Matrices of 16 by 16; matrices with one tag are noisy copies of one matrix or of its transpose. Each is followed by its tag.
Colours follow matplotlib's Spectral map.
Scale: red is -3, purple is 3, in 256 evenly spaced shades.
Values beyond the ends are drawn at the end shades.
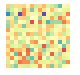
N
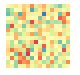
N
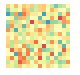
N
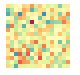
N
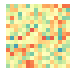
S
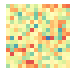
S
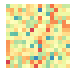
S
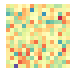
N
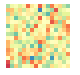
S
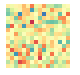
N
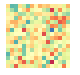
N
